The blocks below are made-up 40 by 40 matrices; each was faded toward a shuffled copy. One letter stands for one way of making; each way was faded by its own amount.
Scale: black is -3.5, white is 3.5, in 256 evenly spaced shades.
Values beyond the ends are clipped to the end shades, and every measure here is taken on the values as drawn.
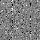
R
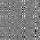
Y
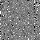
R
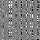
Y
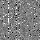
R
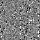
R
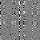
Y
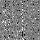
R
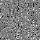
R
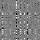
Y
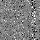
R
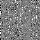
R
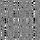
Y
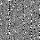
R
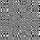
Y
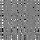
Y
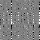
Y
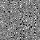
R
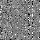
R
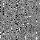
R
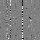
Y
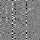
Y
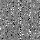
R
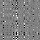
Y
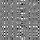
Y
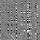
Y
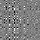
Y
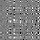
Y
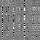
Y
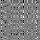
Y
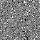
R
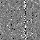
R
